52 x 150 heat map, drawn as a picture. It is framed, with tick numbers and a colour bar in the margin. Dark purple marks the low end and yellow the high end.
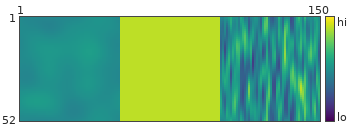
It is made of 1 by 3 panels. Panel 1,1: middling, smooth, faint in contrast. Panel 1,2: very high, flat. Panel 1,3: middling, streaked downward, strong in contrast.
